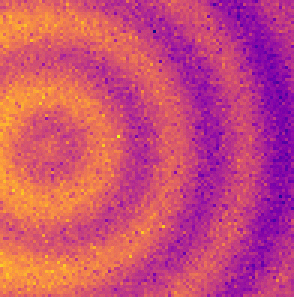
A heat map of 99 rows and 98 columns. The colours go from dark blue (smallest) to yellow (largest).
Concentric rings centre on the middle left. Values rise toward the left. The values follow a bell shape. No single row or column stands out from its neighbours.
